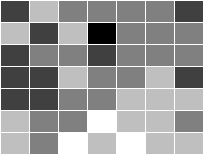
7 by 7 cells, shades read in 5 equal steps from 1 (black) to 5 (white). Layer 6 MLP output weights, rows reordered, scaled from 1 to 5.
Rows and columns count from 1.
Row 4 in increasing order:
2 2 2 3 3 4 4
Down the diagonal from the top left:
2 2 3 3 4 4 4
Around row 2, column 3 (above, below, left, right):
3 3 2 1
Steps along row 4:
same up down same up down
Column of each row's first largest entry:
2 1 2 3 5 4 3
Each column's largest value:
4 4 5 5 5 4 4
